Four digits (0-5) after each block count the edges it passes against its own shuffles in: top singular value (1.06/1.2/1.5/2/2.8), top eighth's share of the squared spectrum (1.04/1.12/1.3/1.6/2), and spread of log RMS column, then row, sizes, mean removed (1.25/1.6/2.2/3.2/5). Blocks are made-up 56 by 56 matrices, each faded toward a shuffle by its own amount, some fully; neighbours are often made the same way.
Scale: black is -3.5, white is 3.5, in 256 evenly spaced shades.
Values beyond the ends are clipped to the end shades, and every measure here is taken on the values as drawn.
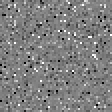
0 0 0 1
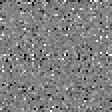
2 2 1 2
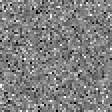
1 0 0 0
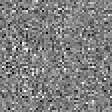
4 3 2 2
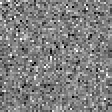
2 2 0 0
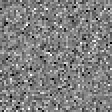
1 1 0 0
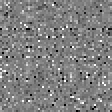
3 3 1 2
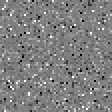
1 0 0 0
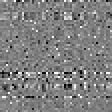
4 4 2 3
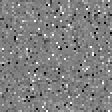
0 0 0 0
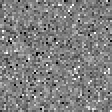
0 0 0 0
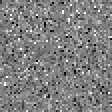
0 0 0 0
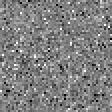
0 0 0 1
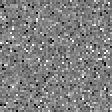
1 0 0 0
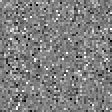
2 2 1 0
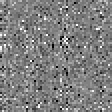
3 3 2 1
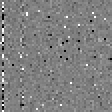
4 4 1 0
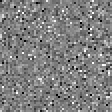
2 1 0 0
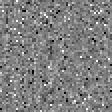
2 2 0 0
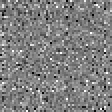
3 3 1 0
